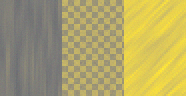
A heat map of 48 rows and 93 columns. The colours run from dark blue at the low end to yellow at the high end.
The table splits into one row of 3 panels. Panel 1,1: middling, streaked downward, faint in contrast. Panel 1,2: high, checkered. Panel 1,3: very high, slanting up to the right, faint in contrast.
